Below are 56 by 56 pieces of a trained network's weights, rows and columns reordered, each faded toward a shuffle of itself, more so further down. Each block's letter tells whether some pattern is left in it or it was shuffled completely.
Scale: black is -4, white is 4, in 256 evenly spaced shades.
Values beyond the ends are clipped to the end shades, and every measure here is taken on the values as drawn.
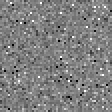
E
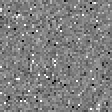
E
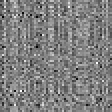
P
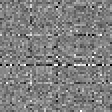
P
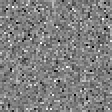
E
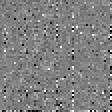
P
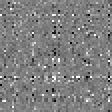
P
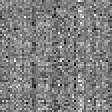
P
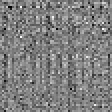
P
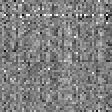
P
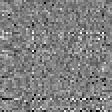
P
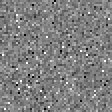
E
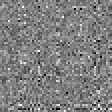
P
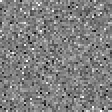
E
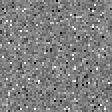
E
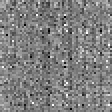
P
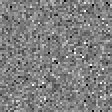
E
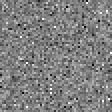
E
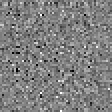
P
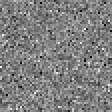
E
